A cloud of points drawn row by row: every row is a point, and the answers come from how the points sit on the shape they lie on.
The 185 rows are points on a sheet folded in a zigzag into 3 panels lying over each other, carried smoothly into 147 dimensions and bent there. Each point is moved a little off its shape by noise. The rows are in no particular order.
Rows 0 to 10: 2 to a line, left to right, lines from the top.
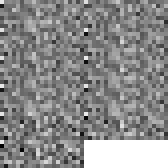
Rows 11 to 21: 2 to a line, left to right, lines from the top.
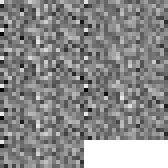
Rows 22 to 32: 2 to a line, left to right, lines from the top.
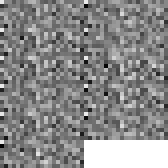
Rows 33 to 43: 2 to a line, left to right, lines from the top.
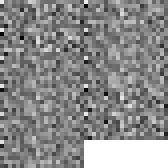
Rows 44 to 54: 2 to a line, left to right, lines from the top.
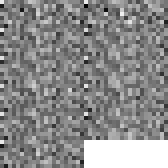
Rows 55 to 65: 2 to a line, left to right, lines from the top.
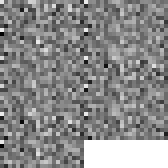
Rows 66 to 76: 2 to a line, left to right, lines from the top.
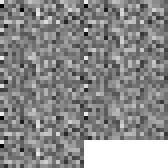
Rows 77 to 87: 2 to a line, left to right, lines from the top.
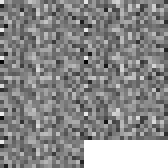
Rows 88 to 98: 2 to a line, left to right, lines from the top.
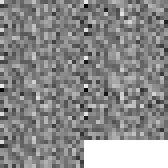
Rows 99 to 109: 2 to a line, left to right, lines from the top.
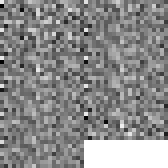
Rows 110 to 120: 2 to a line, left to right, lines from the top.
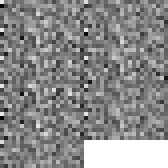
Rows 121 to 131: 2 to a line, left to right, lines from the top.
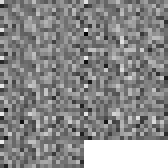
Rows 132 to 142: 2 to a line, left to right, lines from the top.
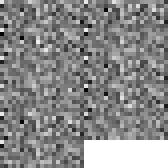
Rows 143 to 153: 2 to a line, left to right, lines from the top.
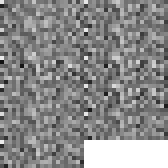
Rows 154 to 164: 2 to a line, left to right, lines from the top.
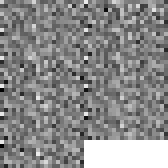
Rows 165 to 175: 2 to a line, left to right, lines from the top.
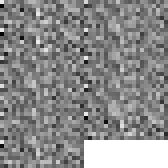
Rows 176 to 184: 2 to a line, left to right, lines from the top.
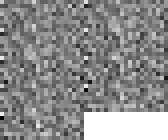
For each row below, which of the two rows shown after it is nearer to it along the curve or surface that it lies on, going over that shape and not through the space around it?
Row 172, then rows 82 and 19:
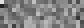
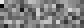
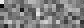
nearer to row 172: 19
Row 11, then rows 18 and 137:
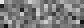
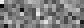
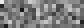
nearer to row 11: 18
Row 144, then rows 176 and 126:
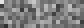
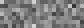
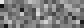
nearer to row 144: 176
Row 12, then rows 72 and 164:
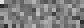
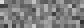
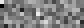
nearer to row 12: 72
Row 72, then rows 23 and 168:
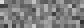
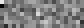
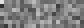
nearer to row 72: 23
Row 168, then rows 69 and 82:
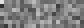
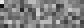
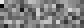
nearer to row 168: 69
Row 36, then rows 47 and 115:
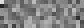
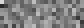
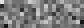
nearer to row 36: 47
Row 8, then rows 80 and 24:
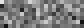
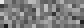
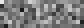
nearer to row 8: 80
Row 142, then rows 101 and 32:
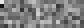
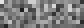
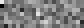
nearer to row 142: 101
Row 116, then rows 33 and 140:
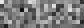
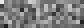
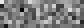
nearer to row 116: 140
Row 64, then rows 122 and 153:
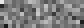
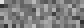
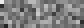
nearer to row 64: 122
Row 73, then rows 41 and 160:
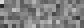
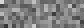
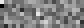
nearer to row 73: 41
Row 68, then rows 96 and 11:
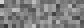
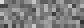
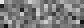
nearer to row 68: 96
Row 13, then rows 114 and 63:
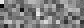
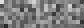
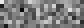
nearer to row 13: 63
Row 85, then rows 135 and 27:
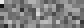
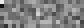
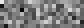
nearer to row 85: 135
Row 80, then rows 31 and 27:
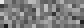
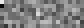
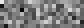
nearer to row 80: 31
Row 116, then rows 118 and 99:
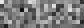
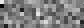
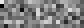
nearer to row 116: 99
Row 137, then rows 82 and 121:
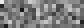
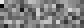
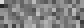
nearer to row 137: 82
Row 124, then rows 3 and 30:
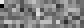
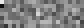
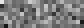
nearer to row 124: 3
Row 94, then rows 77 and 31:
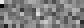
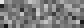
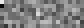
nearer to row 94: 77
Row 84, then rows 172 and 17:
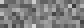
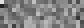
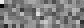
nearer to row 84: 172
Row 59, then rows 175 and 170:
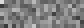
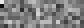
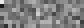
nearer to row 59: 170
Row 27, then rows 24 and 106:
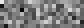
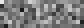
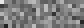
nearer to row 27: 24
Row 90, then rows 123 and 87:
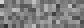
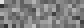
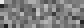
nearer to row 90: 123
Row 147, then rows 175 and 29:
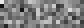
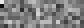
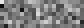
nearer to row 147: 175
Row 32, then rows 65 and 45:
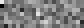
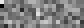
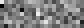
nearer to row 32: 45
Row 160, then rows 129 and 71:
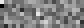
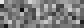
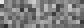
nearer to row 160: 129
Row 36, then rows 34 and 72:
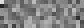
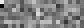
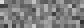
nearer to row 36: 72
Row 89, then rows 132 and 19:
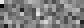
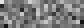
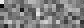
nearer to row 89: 132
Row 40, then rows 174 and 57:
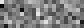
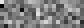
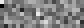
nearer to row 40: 57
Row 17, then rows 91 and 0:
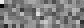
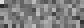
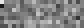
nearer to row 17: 91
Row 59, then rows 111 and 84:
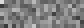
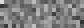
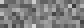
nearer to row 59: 84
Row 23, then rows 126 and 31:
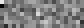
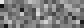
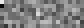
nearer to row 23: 126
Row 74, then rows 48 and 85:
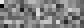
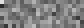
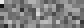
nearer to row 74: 85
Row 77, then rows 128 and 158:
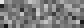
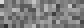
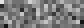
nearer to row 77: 158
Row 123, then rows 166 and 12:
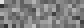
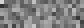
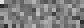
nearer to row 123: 166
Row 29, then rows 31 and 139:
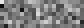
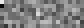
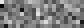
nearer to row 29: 31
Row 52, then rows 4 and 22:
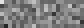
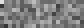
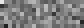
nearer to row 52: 22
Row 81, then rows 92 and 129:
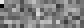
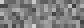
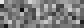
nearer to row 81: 129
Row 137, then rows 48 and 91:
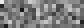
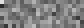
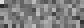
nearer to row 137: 48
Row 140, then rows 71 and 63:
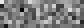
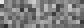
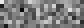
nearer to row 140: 63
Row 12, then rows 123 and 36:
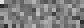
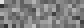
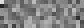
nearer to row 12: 36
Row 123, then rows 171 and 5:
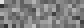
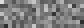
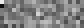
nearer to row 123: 5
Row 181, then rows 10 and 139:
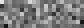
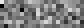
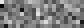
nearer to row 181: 139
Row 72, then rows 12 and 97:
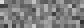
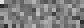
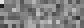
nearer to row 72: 12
